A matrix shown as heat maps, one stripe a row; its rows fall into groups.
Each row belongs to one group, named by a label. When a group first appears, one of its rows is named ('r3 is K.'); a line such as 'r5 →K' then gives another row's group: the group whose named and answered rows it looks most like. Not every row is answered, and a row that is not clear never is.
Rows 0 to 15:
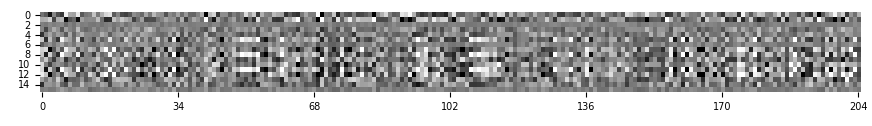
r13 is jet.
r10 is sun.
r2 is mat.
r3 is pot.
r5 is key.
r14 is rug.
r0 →pot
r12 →sun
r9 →jet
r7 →sun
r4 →rug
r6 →rug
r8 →key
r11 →key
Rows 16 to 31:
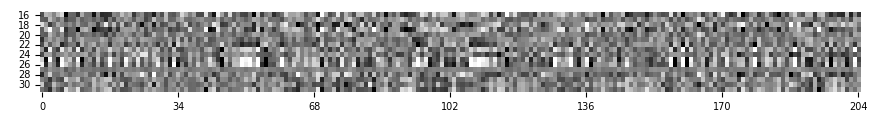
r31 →pot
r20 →mat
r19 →jet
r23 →key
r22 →rug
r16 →jet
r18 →sun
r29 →pot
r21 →rug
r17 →mat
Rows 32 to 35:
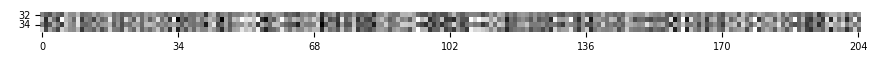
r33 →key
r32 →pot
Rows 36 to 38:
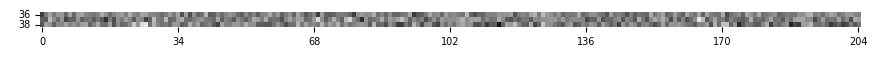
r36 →rug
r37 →mat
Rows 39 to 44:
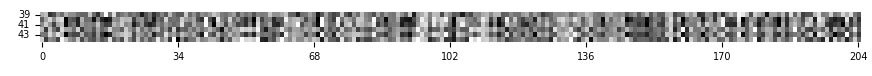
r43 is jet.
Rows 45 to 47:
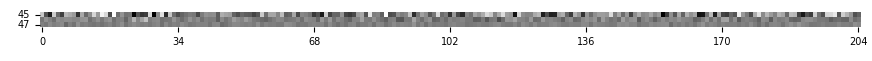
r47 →mat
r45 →sun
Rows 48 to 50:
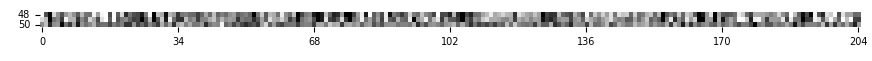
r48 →sun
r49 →sun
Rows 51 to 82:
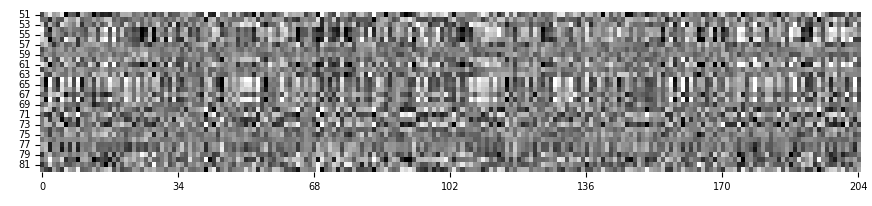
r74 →pot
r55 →sun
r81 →mat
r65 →key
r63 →sun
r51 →jet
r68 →key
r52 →pot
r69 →jet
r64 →key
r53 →key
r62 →rug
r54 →sun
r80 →jet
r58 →rug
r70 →jet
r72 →rug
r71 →pot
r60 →key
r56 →sun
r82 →pot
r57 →jet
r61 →sun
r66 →key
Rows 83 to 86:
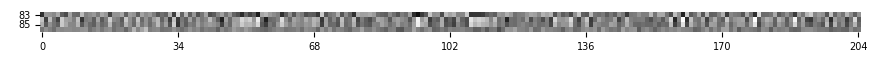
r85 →key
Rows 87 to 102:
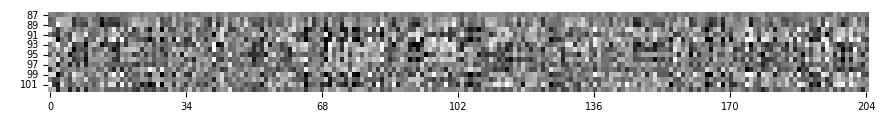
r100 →pot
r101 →sun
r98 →mat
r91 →pot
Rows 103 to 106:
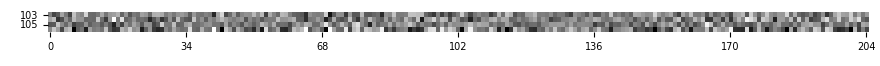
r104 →sun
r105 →mat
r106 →jet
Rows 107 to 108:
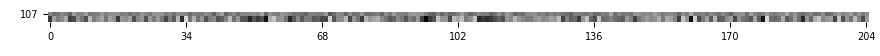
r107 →pot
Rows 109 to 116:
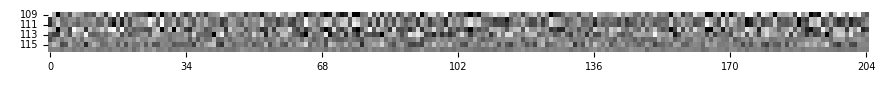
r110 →mat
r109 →sun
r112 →sun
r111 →mat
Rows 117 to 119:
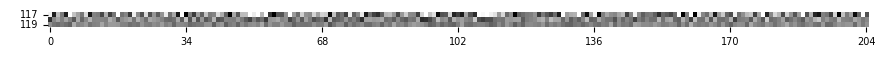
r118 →rug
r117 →key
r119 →pot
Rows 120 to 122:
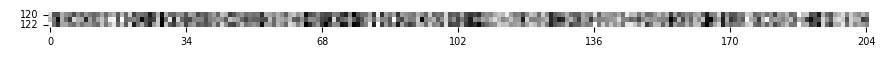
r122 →sun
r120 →sun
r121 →sun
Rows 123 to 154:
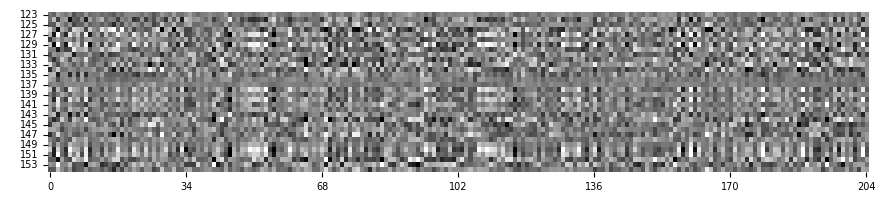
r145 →mat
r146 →jet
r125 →mat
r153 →jet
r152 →pot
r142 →key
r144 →pot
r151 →key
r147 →mat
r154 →mat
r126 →sun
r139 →pot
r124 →rug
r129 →key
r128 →rug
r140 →key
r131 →jet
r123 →mat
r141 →jet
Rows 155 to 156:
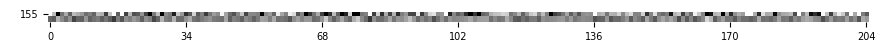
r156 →mat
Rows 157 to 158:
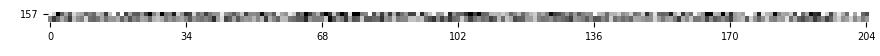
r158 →pot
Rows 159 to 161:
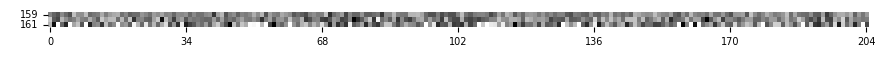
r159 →pot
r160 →sun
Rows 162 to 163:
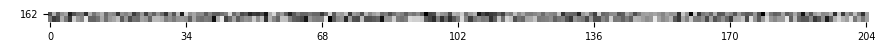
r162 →rug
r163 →pot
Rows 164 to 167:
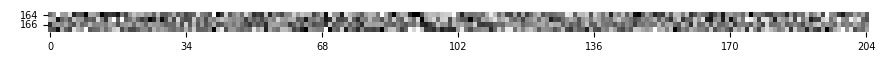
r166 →rug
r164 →jet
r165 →sun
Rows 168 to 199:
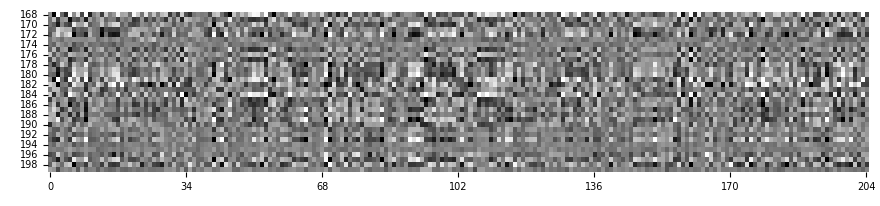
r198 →jet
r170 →pot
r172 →jet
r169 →rug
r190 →rug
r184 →key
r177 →rug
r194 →mat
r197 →pot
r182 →sun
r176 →key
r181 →key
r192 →mat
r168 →key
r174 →mat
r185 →rug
